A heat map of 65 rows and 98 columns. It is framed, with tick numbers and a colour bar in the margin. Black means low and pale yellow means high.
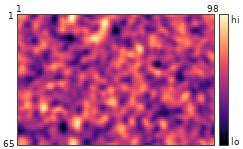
Neither half mirrors the other. No overall slope runs across the table. The field is mottled with small blotches. There is no seam.
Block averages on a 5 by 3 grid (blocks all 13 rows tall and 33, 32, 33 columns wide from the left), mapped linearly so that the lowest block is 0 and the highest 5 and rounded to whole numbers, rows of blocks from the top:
2 3 3 / 1 4 2 / 1 4 0 / 4 5 1 / 0 1 1
